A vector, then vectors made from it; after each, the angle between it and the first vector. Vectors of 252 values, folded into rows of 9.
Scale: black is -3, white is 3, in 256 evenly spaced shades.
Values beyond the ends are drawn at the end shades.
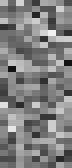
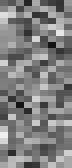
orthogonal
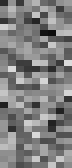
nearly opposite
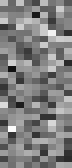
nearly parallel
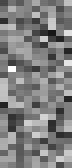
nearly opposite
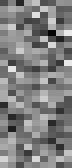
nearly opposite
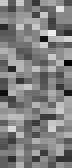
nearly parallel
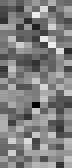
partly opposed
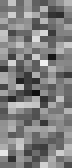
orthogonal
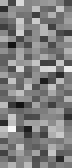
partly aligned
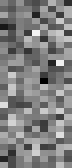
partly aligned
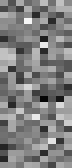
partly aligned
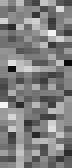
nearly parallel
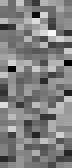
nearly parallel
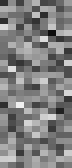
nearly opposite
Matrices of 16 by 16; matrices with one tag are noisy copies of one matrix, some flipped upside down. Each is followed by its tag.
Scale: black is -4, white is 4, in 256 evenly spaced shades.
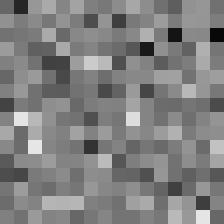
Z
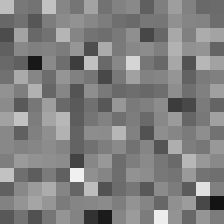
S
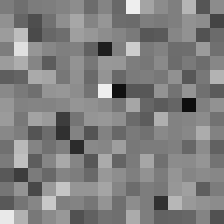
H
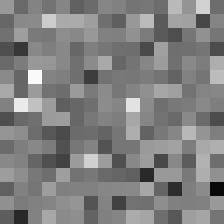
Z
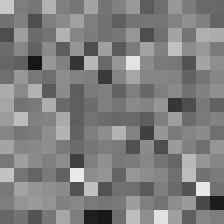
S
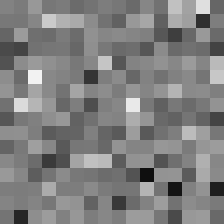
Z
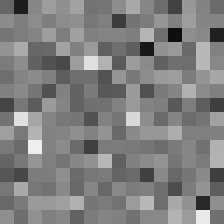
Z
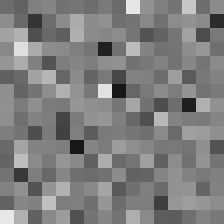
H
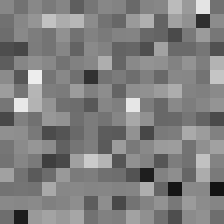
Z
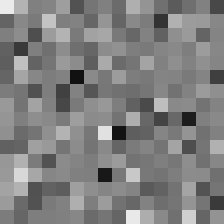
H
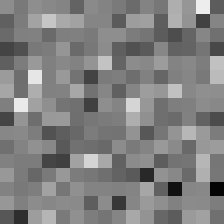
Z
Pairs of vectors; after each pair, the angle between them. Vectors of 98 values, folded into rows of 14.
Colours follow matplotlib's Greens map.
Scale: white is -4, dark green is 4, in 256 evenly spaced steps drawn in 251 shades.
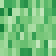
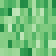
nearly parallel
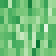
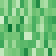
partly opposed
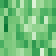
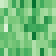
nearly opposite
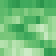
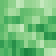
nearly opposite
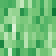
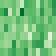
partly aligned
